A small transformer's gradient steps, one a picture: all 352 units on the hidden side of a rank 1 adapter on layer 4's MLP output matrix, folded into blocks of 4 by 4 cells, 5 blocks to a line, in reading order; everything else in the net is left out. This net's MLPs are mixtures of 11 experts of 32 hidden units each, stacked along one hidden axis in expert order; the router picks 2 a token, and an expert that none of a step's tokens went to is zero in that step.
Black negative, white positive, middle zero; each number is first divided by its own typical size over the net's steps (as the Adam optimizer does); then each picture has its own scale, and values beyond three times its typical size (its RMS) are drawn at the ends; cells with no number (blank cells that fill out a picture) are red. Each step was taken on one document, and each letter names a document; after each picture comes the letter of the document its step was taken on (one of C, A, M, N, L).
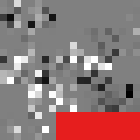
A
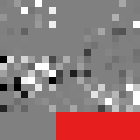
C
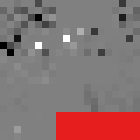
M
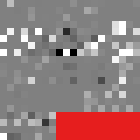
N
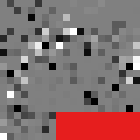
N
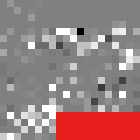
N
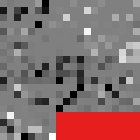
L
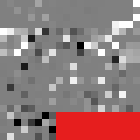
N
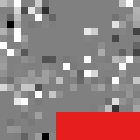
A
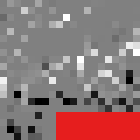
L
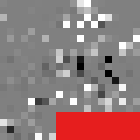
L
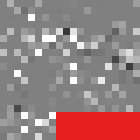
N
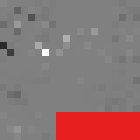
M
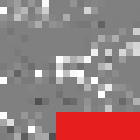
L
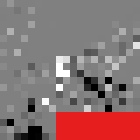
L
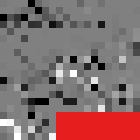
L
